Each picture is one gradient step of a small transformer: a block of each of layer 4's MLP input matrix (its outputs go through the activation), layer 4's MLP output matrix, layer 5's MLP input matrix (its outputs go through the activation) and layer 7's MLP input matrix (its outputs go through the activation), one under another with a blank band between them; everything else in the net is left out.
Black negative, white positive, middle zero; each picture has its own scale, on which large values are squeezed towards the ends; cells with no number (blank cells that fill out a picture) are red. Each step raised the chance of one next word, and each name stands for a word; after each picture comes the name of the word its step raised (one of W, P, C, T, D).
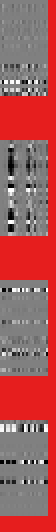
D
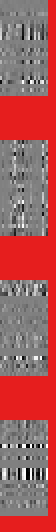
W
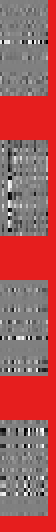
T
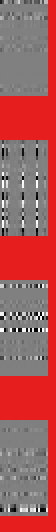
T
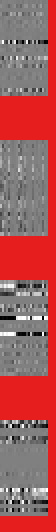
T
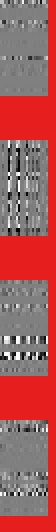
T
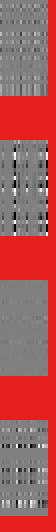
D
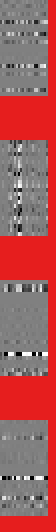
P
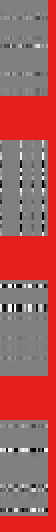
D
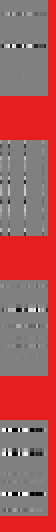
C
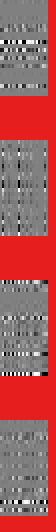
D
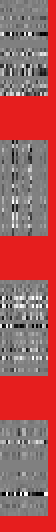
W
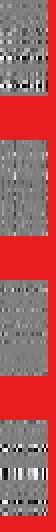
D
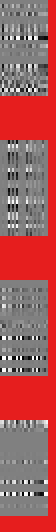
W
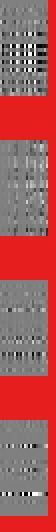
P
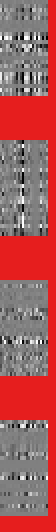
W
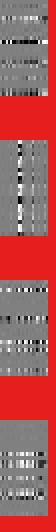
C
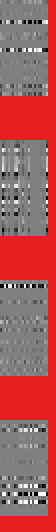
P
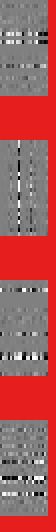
T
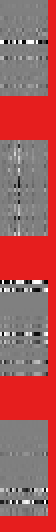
D
